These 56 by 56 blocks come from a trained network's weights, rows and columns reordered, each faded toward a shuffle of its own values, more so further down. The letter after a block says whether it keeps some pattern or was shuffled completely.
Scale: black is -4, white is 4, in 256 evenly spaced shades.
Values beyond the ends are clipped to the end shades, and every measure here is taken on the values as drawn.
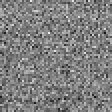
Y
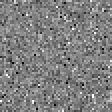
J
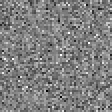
J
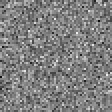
J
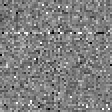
Y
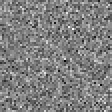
J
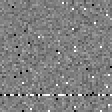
Y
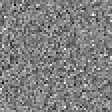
Y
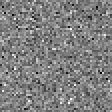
Y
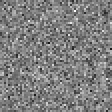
J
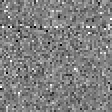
Y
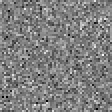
J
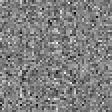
Y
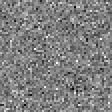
J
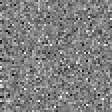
Y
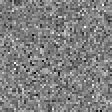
J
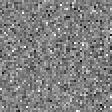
Y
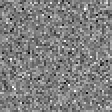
Y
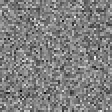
J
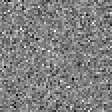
J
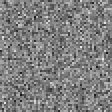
J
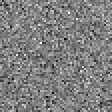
J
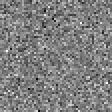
J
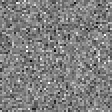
J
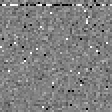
Y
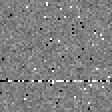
Y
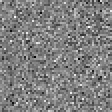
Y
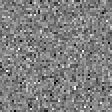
Y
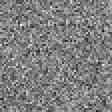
J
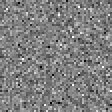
J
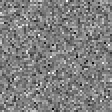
J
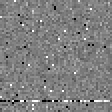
Y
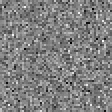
J
